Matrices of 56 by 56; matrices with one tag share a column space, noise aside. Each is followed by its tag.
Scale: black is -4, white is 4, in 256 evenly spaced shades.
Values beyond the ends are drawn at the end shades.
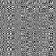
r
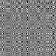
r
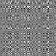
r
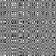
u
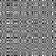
u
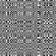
u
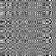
u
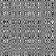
u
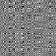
r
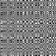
u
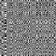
u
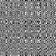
u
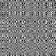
u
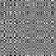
u
